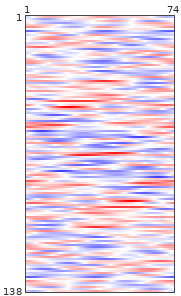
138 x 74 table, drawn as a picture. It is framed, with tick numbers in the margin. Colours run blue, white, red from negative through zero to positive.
A half turn leaves it unchanged. On average the colour sits 50% of the way up the scale. The values follow a bell shape. Streaks run across, left to right.
